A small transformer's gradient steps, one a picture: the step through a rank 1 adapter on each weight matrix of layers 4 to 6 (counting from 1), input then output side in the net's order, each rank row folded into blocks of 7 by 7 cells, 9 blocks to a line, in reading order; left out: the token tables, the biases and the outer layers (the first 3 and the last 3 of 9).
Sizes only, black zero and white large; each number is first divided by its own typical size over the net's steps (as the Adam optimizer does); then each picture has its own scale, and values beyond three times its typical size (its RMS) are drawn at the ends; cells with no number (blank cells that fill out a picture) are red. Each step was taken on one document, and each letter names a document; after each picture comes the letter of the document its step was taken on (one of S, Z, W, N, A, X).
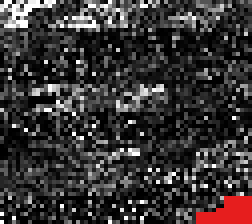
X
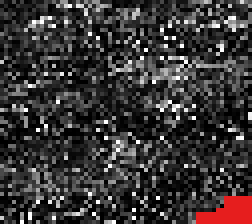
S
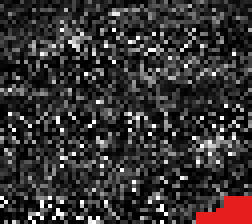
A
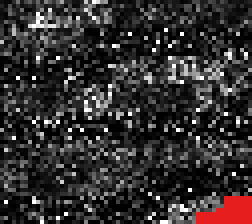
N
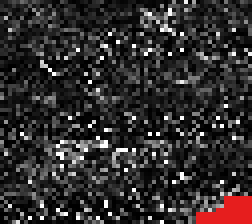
A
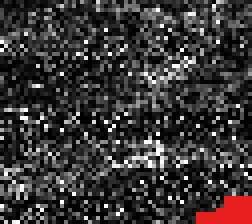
A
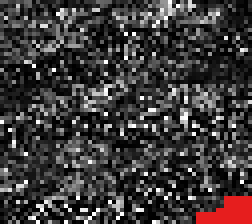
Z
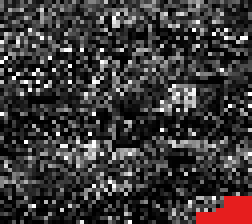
X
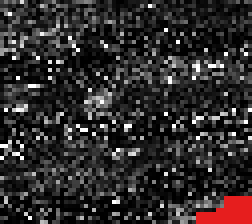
N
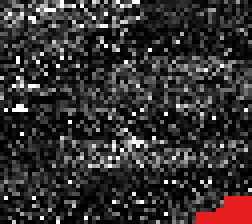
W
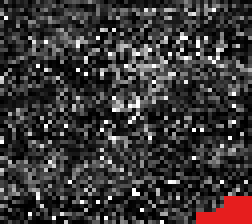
A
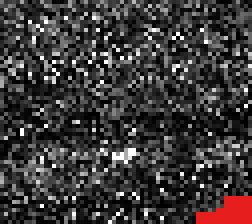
S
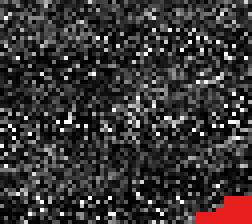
A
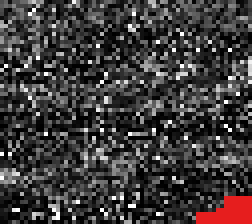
Z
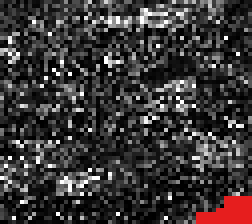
S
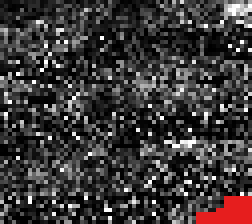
X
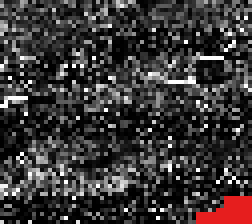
X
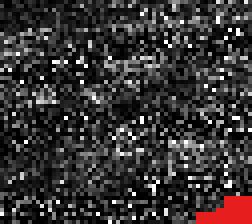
W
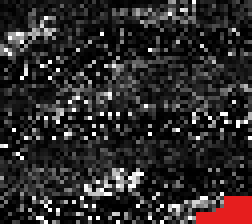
N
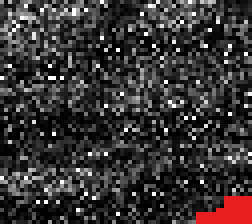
W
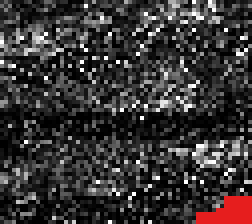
S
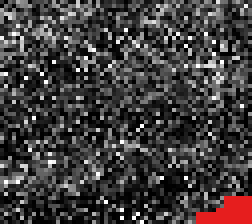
Z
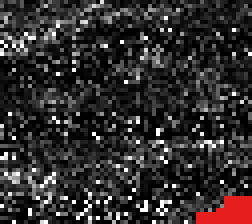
A
